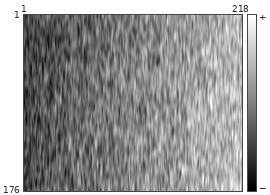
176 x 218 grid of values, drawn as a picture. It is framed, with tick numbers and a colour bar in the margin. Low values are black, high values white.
Overall the values sit about 50% of the way up the scale. Streaks run downward. The field climbs toward the right.
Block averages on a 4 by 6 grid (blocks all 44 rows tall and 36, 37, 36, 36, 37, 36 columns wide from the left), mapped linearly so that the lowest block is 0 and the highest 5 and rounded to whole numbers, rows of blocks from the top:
012345 / 012345 / 012345 / 012345
